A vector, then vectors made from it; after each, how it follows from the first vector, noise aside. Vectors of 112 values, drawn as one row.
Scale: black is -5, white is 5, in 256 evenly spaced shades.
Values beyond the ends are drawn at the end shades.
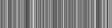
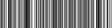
scaled up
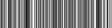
scaled up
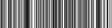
scaled up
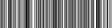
scaled up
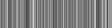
copied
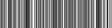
scaled up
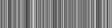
copied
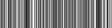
scaled up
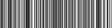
scaled up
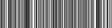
scaled up
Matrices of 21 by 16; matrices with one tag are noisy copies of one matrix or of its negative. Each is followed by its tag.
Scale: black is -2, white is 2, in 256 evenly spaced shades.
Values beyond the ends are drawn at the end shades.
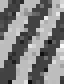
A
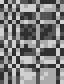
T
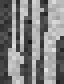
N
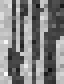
N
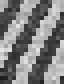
A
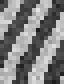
A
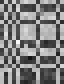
T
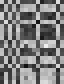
T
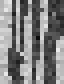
N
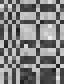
T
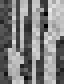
N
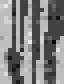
N
